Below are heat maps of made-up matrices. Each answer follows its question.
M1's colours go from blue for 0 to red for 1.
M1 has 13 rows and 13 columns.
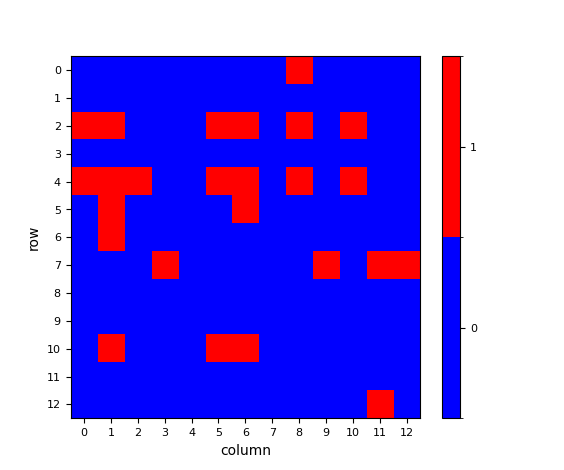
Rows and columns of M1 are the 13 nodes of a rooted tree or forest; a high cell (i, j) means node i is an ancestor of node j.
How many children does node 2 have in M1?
2
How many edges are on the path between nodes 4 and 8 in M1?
3
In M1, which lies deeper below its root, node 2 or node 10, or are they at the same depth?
node 10
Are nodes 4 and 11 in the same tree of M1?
no
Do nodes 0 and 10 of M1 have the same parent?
yes
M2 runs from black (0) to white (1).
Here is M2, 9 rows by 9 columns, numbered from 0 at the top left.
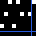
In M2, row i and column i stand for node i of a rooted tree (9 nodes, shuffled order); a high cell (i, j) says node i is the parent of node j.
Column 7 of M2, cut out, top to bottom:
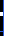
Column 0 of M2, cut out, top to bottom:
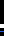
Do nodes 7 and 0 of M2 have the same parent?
no
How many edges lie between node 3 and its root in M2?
1
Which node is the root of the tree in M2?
6
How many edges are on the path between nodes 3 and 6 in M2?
1
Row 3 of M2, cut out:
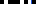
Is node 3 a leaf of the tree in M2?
no
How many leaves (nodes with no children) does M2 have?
6
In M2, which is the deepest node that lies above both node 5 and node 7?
3
